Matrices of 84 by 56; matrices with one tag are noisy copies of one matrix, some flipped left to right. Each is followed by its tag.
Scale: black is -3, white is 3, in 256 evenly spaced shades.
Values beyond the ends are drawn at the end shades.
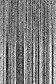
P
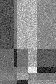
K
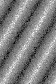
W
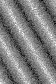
W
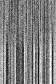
P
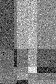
K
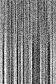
P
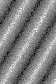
W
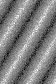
W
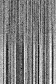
P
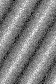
W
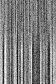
P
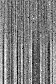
P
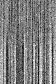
P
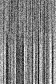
P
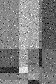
K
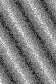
W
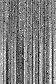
P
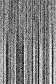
P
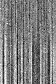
P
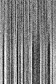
P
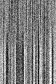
P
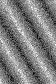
W
